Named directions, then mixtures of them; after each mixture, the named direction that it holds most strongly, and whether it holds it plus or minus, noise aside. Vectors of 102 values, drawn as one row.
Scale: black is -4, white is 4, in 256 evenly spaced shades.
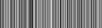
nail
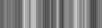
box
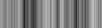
box, minus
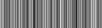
nail, minus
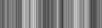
box, plus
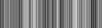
box, plus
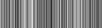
nail, minus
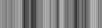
box, minus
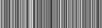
nail, minus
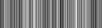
box, plus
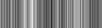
box, plus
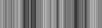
box, minus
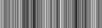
box, minus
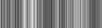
box, plus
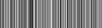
nail, plus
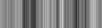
box, minus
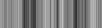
box, minus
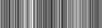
nail, minus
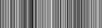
nail, plus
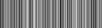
nail, plus
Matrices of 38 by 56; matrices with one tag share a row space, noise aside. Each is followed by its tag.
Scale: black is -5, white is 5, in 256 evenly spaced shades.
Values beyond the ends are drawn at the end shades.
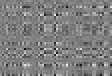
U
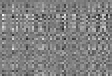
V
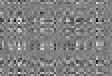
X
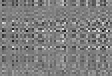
V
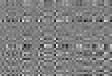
U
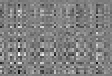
X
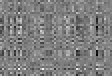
X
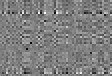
U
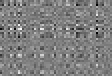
X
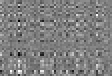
X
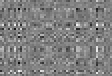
X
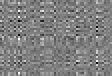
X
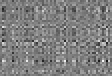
V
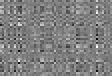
X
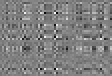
U
